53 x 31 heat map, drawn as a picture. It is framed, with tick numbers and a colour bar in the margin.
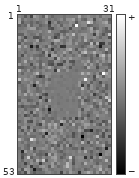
Seam: none. Mirror symmetry: none. Stripes: none. Odd patch: calmer, in the centre. Odd rows or columns: none. Histogram: heavy tails on both sides. Grain: fine. Calmest part: centre.
